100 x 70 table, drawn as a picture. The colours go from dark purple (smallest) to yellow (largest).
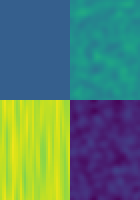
It is made of 2 by 2 panels. Panel 1,1: low, flat. Panel 1,2: middling, blotchy, faint in contrast. Panel 2,1: very high, streaked downward, faint in contrast. Panel 2,2: very low, blotchy, faint in contrast.
